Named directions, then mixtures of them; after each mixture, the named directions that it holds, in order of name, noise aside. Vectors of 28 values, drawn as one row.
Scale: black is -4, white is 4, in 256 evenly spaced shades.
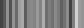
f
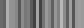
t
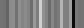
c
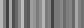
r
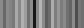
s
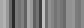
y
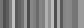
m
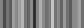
f, m, s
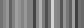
r, s, t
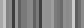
c, f, y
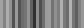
f, t, y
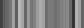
c, f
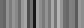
m, s, t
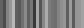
m, t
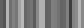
f, s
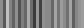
t, y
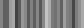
m, r, t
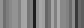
s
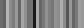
s, t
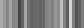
f, t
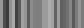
m, r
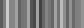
m, r, t
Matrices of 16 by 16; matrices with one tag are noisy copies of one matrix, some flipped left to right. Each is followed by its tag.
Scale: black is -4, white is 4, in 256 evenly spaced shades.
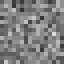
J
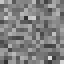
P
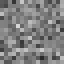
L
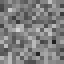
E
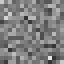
P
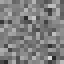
P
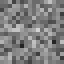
E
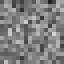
J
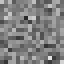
P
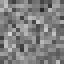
J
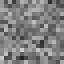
L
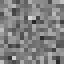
P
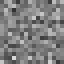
P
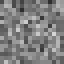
J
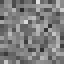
J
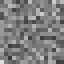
P
